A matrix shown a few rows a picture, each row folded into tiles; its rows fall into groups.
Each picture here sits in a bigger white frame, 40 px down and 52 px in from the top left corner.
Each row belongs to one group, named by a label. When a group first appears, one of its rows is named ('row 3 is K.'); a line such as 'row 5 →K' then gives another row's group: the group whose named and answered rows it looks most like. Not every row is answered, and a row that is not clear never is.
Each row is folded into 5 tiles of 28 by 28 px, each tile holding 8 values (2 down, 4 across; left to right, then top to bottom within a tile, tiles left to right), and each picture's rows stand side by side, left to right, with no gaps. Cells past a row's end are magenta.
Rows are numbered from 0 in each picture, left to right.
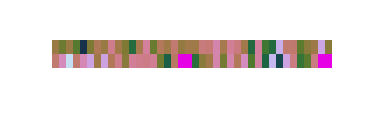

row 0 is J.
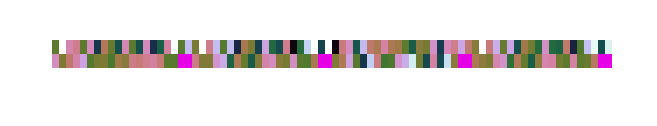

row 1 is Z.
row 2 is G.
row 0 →Z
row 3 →Z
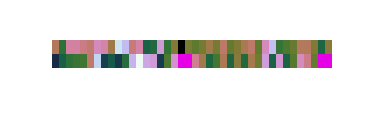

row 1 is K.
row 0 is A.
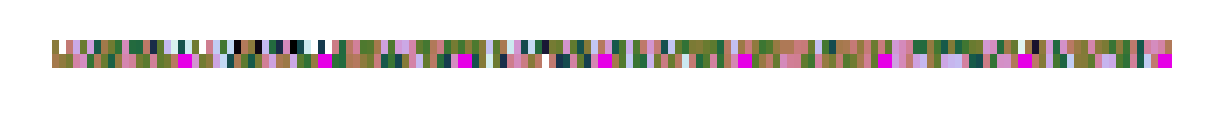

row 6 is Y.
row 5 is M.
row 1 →Z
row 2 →A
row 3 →G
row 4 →G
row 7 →G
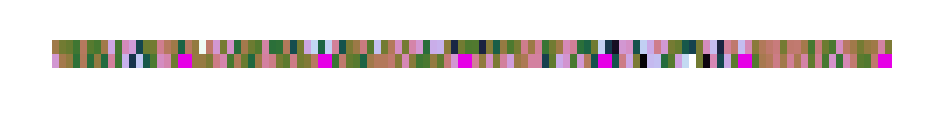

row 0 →K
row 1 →Z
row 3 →M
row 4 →G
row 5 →J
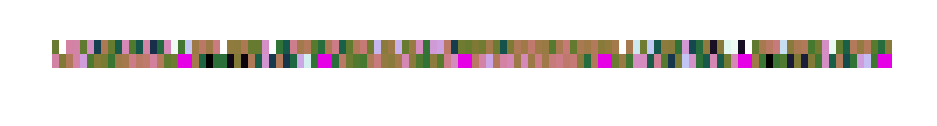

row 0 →Z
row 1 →K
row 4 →Z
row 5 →K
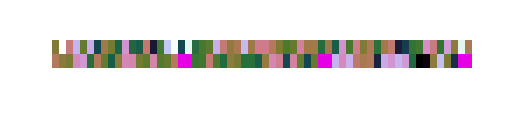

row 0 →Z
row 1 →A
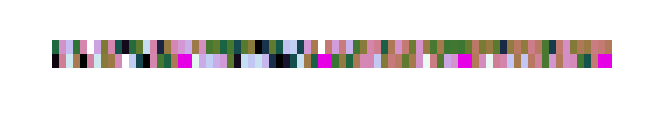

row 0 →G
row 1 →Y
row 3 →J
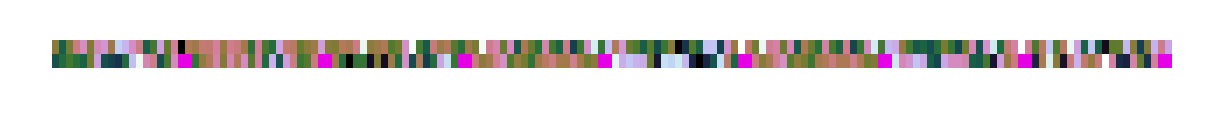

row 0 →A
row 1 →J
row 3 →Z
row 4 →Y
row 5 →Z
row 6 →Y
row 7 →G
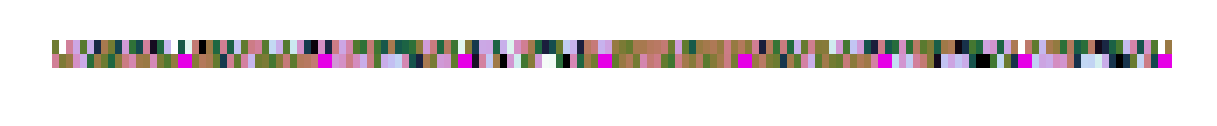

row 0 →Z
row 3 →G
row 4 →M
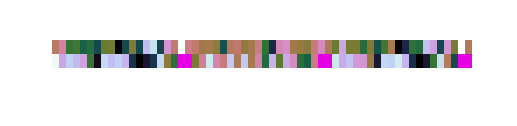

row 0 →Y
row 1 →J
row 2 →Y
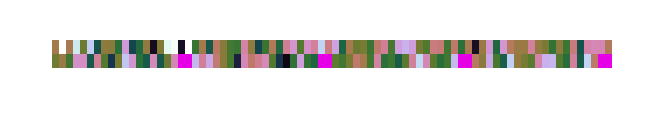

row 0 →Z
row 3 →G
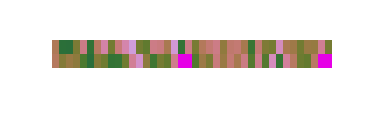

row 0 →A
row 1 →J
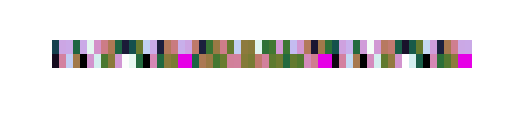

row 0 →G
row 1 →M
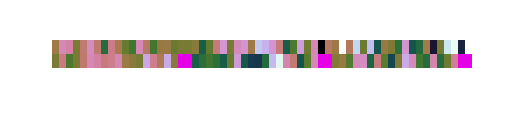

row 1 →A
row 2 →Z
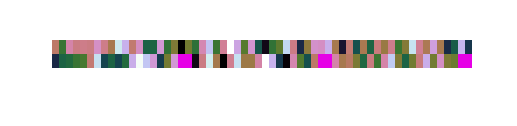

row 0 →A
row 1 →G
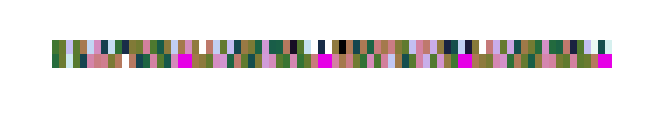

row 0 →G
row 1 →Z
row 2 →M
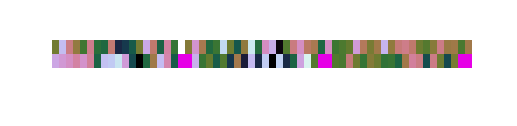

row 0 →Y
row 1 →K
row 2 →A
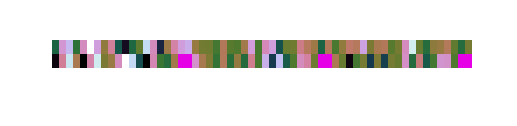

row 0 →G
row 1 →K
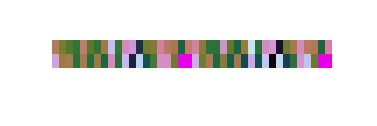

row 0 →K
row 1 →K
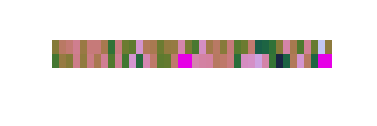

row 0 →J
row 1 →Y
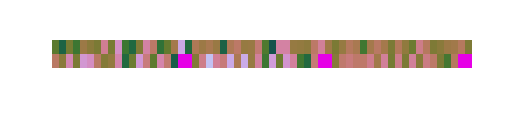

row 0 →M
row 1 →J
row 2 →J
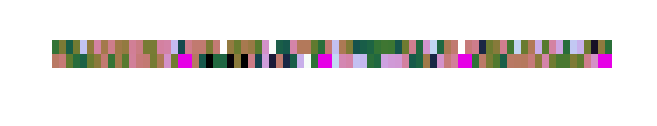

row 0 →A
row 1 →K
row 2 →Y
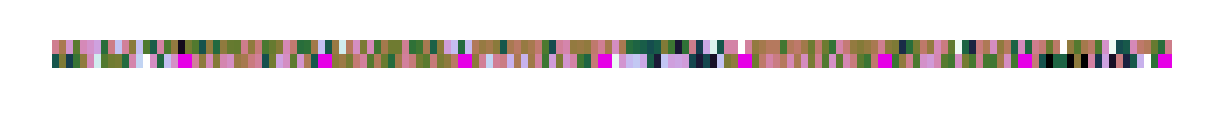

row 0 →A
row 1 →M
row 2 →Z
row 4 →Y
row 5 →J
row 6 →M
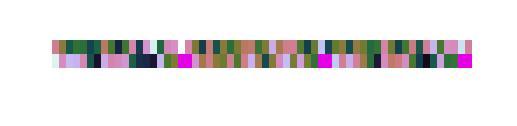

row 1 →M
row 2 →Y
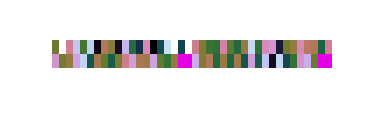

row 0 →Z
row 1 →K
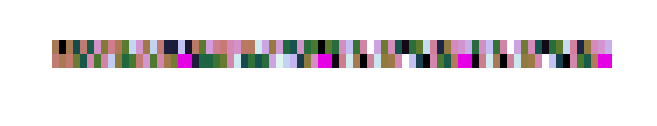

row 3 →G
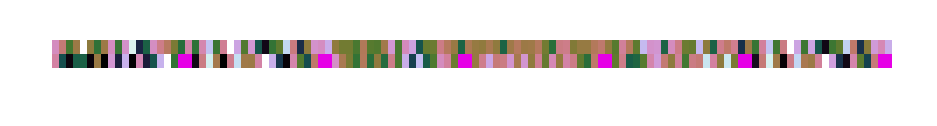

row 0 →K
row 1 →G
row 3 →J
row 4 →A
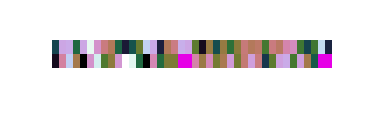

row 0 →G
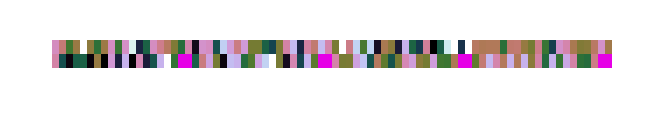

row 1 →G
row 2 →Z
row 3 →J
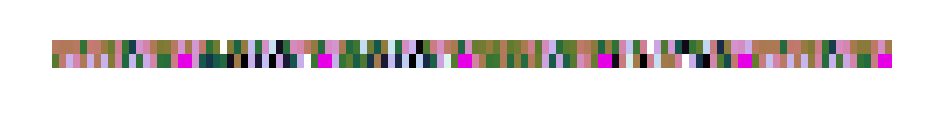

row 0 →J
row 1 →K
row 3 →K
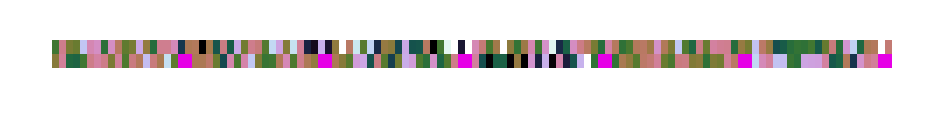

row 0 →A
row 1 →M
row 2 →Z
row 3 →K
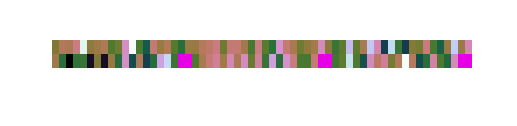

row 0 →K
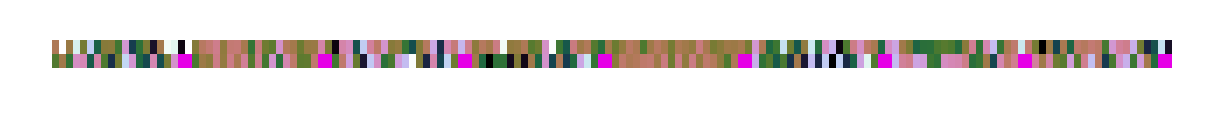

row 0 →Z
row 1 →J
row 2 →G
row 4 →J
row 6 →Y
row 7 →M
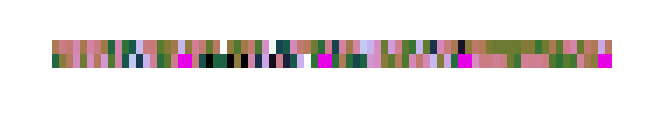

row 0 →J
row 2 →A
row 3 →Y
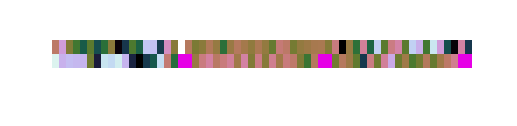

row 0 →Y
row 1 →J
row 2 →M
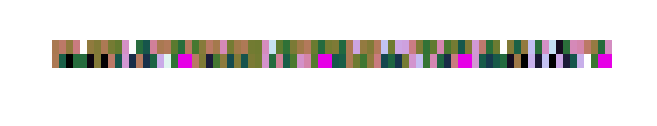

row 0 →K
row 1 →K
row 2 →A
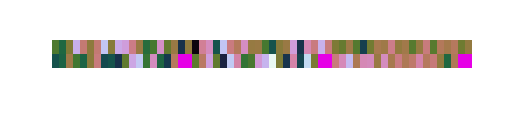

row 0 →A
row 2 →J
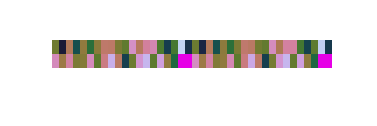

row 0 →M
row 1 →M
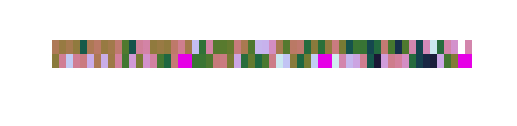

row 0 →J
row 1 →A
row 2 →Y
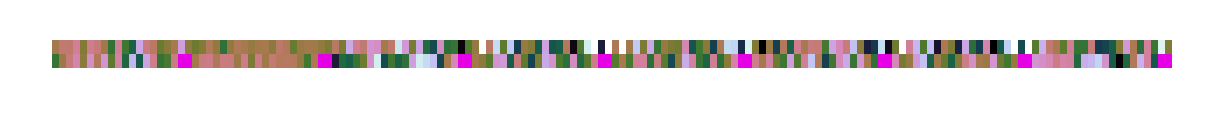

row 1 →J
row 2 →A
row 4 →Z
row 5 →M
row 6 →Z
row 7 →Y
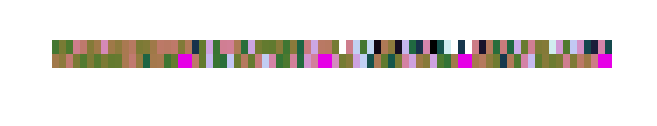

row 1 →G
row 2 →Z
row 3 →M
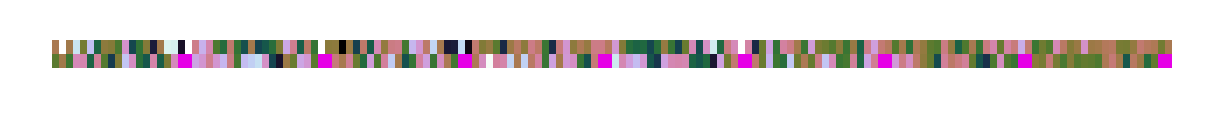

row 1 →Y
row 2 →M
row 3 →J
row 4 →Y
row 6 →Y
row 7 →A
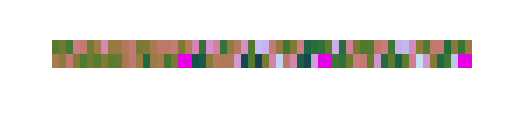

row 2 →A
